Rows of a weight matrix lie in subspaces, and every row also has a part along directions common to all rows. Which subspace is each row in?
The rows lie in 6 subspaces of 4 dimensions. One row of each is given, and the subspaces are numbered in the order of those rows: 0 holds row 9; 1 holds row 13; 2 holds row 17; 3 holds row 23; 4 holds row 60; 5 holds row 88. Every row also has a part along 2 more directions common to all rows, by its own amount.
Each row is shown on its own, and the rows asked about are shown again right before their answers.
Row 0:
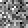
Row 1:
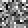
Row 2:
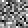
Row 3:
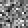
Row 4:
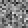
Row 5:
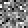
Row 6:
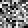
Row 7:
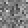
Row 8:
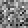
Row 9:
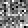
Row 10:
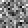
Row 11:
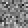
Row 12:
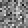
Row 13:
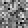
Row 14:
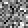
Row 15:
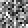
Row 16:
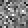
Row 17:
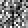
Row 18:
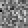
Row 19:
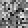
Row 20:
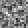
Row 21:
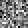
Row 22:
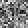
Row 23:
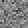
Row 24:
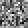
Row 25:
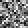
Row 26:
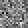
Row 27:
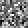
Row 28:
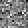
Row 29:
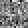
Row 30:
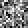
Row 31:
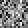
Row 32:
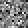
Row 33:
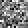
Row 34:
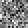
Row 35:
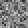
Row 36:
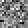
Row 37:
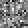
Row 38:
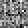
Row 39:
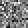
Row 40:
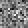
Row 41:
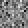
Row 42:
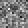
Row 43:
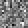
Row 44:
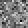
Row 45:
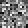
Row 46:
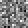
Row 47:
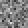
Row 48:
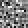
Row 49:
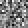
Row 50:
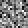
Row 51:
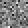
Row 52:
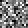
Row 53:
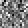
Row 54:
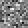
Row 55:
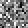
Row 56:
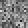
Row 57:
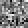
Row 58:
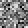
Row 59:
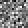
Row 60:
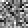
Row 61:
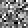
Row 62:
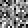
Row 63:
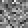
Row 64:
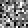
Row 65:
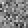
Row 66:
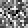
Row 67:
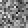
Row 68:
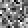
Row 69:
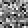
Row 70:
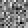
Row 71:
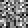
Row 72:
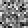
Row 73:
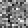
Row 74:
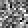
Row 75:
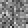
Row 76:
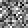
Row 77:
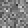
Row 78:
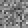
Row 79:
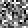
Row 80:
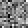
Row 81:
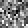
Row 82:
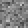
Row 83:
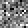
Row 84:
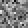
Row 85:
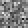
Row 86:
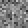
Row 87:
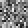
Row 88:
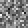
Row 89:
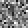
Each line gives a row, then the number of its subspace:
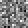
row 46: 5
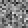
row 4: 1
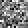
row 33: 0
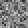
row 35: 4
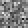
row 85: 1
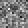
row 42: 1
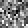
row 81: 3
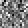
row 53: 2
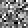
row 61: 1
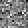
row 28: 5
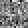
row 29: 0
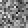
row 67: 4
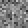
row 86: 1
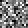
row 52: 1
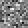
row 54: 0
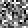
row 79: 1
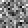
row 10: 4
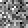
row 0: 4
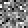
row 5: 2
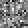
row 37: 0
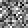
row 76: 1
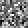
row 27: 0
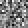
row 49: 2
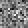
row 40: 3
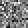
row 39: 1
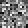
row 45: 5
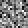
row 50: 3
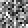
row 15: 3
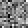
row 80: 5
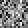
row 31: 2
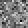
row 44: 4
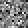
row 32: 5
